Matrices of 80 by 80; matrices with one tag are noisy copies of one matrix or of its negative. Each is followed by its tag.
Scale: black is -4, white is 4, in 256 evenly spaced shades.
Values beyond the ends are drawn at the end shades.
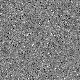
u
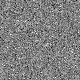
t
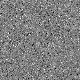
u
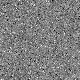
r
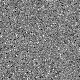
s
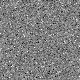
s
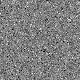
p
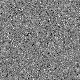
u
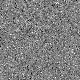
t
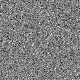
u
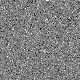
p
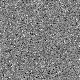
s
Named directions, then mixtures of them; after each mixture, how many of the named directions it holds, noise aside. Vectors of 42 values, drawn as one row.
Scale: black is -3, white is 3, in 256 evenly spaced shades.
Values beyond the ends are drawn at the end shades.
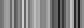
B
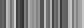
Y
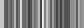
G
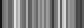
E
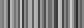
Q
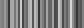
one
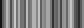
three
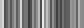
one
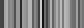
one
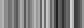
three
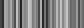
one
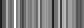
two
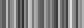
two
